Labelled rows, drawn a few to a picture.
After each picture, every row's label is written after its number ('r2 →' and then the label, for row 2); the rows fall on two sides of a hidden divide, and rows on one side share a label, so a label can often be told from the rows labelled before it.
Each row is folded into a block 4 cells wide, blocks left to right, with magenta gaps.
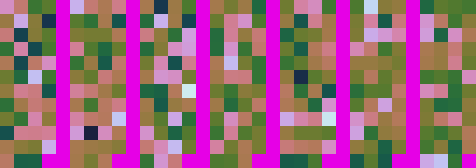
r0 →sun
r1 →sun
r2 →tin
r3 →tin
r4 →sun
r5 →sun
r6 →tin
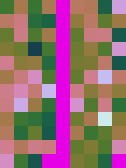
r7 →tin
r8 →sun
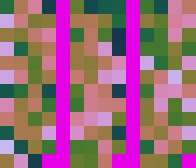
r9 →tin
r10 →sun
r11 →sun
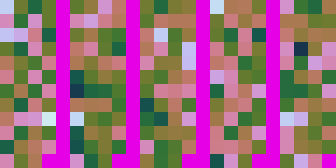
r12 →sun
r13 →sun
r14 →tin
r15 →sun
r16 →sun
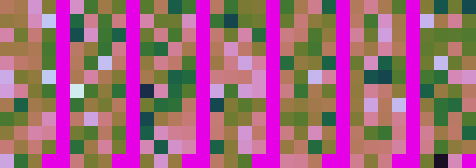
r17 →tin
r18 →sun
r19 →tin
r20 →sun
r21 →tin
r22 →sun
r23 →tin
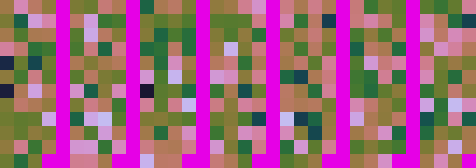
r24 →sun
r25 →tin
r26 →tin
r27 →tin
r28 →sun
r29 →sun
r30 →tin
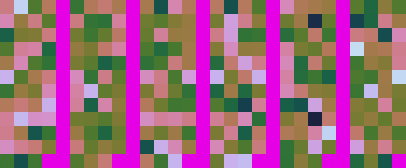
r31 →sun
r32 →tin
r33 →sun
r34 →tin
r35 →sun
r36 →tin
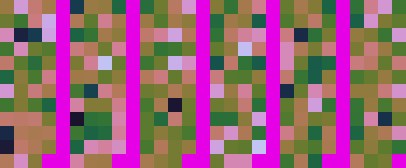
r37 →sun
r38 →tin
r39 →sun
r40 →tin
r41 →tin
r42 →tin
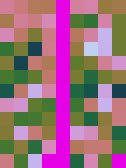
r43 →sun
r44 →sun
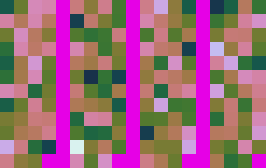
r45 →tin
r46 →tin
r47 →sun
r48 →tin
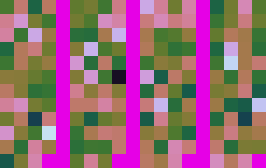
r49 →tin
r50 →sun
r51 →sun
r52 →tin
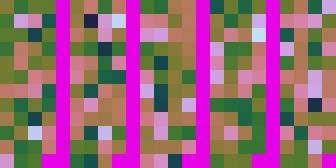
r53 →tin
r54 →sun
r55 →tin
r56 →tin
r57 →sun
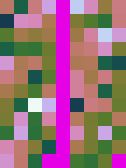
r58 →tin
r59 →sun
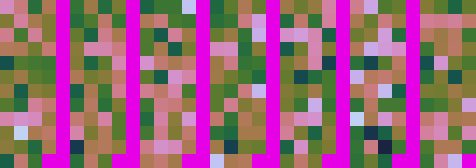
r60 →sun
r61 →sun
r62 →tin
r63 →tin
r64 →sun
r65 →sun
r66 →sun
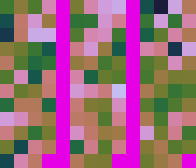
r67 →sun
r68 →sun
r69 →tin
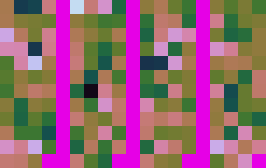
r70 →tin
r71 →sun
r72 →sun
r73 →tin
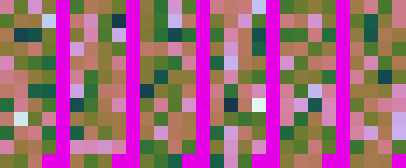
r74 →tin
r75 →tin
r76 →sun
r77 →sun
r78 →sun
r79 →sun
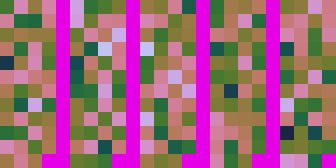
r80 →tin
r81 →sun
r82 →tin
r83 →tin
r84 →tin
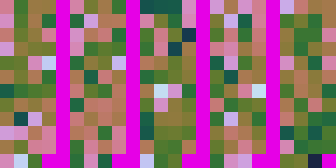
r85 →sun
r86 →sun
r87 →tin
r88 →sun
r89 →tin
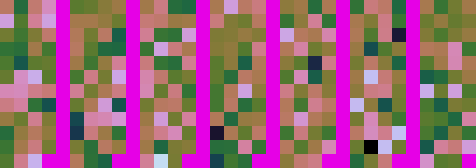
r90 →sun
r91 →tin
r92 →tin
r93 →sun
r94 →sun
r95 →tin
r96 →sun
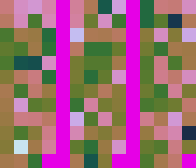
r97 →sun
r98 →sun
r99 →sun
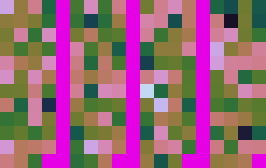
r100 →tin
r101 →sun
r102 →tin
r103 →tin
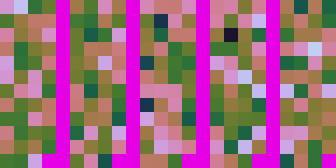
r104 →sun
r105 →tin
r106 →sun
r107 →tin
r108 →tin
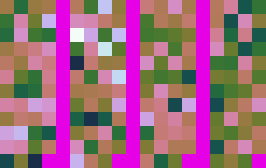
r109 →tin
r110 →tin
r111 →sun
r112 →sun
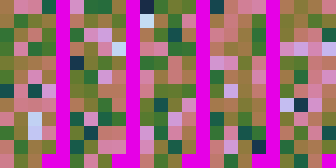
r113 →sun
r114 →sun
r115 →tin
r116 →tin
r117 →sun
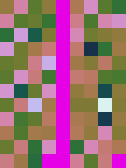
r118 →sun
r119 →sun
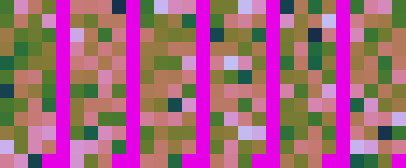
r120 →tin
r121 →tin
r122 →sun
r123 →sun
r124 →tin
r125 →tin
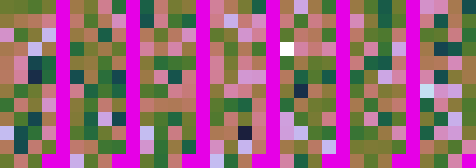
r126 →tin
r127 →tin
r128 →tin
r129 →tin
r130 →sun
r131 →tin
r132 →sun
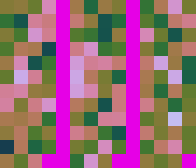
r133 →sun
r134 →tin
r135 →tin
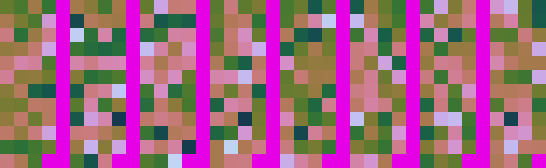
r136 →tin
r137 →sun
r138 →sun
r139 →sun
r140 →tin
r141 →tin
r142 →sun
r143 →sun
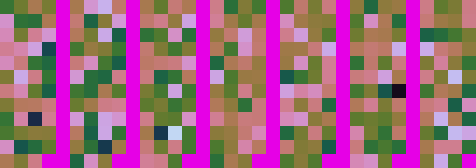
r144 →tin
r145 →sun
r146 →sun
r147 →sun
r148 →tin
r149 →tin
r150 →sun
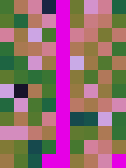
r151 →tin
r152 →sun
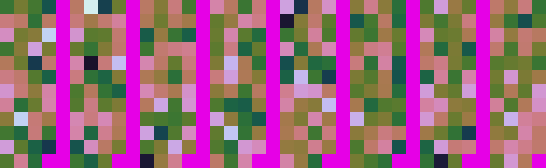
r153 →tin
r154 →sun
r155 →sun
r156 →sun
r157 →sun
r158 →sun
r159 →sun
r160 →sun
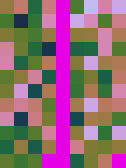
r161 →sun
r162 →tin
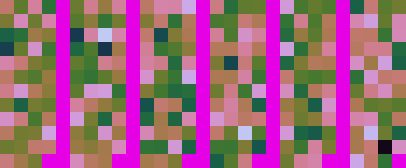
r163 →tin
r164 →sun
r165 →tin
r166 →sun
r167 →sun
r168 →tin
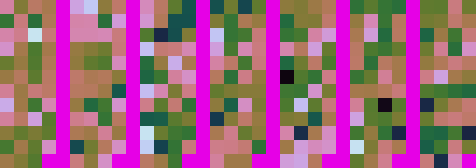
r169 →sun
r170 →sun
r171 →tin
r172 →tin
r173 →sun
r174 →tin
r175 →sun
